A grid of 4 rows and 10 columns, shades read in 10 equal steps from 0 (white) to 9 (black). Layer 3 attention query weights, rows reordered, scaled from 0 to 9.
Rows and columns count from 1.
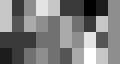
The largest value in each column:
8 7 7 5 5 7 7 9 8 4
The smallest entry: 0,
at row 4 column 8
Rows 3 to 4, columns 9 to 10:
6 4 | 2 4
